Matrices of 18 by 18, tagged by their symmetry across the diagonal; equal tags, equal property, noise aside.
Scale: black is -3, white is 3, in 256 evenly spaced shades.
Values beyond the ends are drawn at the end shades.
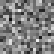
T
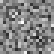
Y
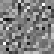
Y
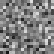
T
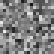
T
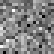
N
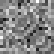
Y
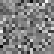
T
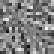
T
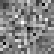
Y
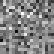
N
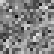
Y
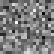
N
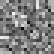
Y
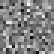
N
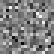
T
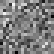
Y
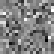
N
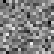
N
